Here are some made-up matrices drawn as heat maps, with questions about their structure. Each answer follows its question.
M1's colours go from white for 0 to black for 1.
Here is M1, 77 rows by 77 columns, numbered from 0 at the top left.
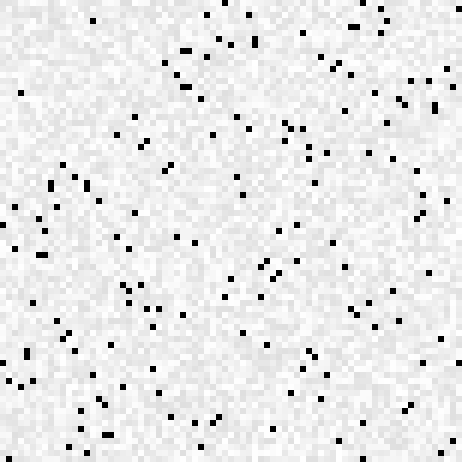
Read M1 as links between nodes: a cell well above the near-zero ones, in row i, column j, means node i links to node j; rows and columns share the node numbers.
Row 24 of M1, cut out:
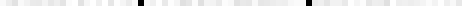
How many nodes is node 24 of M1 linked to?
2
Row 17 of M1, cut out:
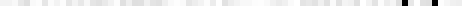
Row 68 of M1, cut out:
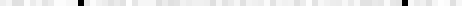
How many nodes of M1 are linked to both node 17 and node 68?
1
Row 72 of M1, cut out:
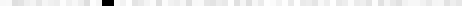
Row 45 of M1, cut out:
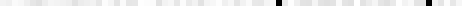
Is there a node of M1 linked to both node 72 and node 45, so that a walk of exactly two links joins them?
no
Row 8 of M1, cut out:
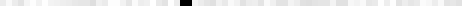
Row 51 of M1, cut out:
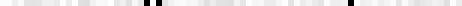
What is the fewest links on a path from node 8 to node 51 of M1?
6
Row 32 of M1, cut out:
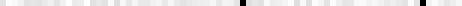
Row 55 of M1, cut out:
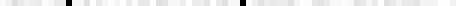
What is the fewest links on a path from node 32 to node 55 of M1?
2
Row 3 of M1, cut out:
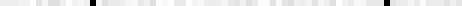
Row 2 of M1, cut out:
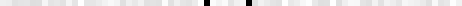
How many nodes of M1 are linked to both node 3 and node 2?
0
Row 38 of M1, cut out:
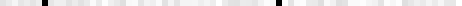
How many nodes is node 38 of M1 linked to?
2
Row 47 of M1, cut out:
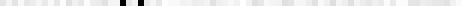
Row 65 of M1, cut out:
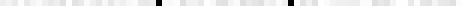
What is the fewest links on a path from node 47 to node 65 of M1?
5
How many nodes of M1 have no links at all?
0
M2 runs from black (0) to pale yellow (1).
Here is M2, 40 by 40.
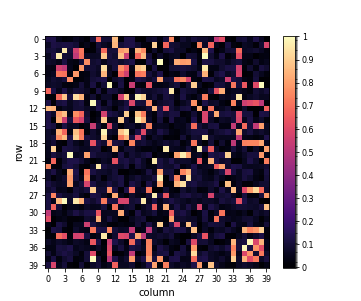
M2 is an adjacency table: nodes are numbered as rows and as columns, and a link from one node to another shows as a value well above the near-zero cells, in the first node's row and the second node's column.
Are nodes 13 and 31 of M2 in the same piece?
yes
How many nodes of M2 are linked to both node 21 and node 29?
5
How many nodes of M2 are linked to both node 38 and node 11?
8
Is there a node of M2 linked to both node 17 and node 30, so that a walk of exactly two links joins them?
yes
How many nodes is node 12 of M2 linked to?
7
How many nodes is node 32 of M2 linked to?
4
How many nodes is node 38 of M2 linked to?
10
